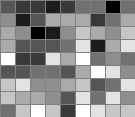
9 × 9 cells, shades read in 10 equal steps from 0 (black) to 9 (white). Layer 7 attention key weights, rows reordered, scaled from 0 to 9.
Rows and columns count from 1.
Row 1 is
3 2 2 1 2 4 4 0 4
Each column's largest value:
9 8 9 8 6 9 9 8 8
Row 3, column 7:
6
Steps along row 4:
down same same up up down up up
